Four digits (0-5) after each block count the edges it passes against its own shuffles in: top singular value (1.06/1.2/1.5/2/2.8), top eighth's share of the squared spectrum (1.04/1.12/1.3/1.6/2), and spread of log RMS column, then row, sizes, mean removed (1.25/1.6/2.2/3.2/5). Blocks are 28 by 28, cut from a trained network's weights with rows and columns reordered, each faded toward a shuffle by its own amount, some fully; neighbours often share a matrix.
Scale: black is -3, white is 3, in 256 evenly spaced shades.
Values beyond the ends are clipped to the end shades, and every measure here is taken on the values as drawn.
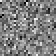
2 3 2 0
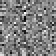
3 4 2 0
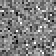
0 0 0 0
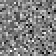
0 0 0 0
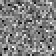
0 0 0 0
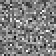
0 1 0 0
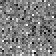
1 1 0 0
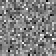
0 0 0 0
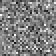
0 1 0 0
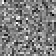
0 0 1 0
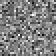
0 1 0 0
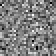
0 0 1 0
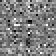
1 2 2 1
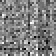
2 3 0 2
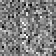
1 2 0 0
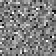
0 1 0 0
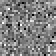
1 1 0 0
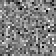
0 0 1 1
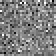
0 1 0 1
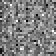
1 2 0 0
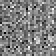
1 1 0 1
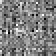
2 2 0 2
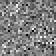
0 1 0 0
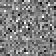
0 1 0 0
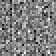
1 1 0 0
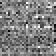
2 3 1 1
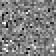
1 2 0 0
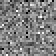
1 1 0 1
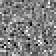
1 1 0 0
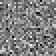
1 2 1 0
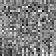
3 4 2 2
